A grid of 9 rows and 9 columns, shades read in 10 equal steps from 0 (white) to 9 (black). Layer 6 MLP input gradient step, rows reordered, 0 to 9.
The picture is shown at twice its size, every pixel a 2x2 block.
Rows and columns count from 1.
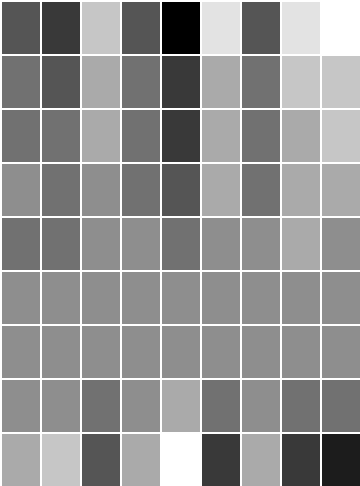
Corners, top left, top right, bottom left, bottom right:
6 0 3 8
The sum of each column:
40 42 35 40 45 34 40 32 32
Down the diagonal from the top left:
6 6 3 5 5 4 4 5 8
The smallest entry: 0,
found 2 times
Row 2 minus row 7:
1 2 -1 1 3 -1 1 -2 -2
